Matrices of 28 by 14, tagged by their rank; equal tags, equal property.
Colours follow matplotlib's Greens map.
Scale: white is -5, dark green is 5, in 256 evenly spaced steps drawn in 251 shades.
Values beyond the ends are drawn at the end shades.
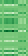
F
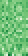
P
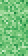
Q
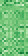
P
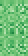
P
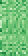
P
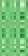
F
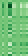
F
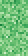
Q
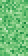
Q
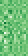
P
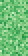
Q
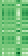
F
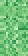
P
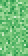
Q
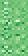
P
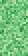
Q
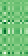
F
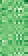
P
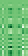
F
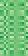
F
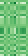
F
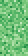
Q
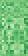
P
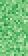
Q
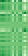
F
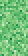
Q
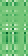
F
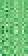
P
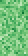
Q
